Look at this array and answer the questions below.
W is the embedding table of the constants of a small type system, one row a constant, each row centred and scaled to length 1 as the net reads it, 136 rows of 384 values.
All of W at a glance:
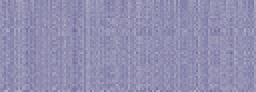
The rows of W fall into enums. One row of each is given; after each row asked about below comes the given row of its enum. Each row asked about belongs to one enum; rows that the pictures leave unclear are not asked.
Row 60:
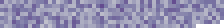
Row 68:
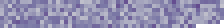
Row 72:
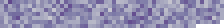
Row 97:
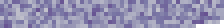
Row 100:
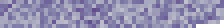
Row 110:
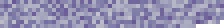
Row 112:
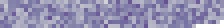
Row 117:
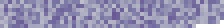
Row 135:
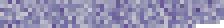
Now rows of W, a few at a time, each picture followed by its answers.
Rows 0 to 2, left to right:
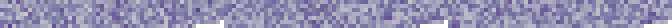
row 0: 135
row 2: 97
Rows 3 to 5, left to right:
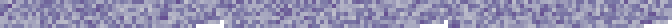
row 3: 100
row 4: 110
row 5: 97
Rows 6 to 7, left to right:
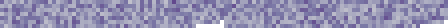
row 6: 60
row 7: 100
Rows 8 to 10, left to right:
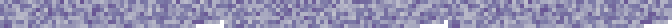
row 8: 97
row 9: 110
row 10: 97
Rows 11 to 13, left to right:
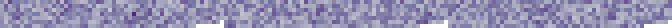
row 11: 72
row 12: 97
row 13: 100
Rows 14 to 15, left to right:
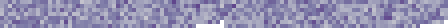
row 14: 68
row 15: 100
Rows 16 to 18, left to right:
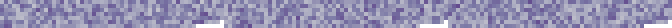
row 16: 97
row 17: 117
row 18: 100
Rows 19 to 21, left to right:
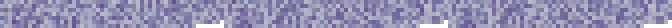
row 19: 60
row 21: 117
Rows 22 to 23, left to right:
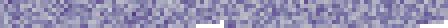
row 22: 72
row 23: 97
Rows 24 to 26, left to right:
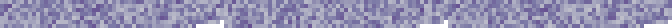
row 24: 100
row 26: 100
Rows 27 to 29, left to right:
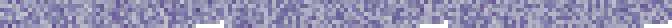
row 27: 135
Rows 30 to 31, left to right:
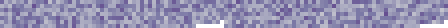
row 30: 60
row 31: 110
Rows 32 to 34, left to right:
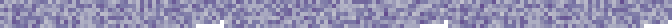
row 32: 60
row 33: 110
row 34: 60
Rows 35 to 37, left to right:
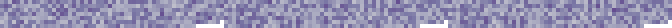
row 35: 110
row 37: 60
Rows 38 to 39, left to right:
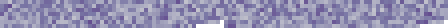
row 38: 100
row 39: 97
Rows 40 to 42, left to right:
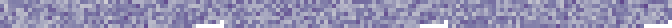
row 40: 112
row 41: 110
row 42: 68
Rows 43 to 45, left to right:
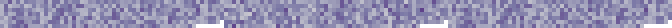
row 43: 117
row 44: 135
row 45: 117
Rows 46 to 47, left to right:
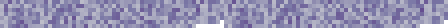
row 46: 117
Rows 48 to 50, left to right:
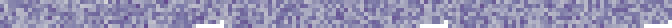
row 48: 112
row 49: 117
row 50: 60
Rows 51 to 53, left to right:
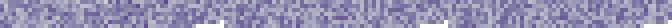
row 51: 112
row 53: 117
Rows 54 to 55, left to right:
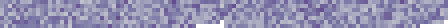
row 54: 68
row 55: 100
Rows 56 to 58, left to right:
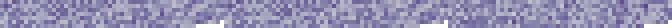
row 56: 110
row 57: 110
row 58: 68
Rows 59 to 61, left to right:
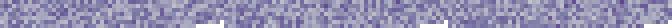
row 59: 110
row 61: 68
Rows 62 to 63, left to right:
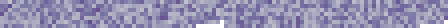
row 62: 100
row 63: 60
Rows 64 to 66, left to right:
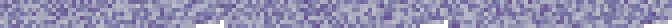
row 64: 110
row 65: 100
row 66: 97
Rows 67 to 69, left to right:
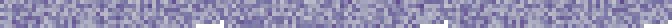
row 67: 60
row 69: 60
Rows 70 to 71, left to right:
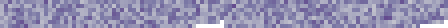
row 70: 117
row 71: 100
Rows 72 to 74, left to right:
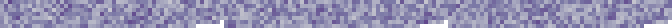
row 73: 97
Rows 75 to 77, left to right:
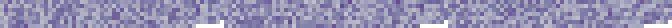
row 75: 117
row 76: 68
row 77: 110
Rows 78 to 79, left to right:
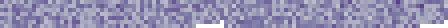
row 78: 60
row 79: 68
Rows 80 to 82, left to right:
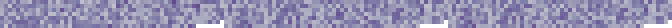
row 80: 68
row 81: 117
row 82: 117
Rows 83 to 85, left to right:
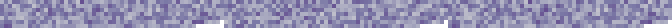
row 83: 97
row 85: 97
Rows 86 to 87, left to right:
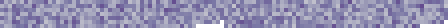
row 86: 60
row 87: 68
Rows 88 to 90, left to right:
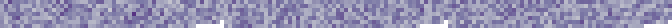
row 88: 72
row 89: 117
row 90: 110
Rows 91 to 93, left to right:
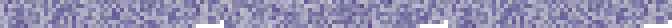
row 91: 117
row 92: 112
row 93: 117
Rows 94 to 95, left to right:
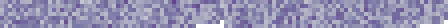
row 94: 68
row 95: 117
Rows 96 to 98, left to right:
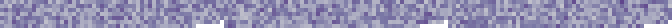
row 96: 60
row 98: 68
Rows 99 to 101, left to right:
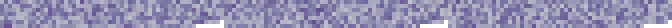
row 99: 97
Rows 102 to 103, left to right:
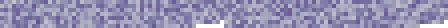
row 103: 110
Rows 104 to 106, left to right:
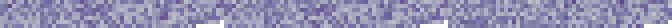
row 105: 100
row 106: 68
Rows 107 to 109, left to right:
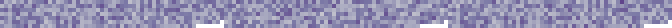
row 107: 60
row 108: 110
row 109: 60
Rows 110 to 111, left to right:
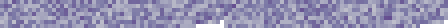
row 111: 100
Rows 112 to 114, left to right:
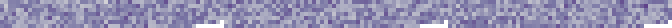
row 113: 110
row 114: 68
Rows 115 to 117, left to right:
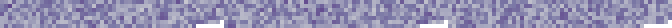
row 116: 97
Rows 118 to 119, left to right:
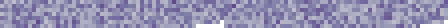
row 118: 60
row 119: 100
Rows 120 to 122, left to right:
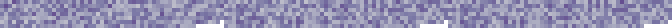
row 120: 110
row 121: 60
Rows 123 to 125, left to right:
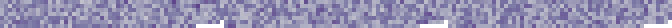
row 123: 68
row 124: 97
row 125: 117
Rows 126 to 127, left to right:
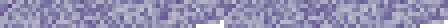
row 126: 100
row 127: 100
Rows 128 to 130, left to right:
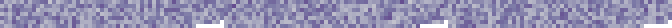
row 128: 60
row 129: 100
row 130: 117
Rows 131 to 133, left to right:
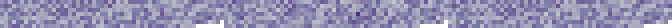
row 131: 110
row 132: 72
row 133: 110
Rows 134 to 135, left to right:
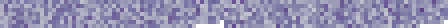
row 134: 117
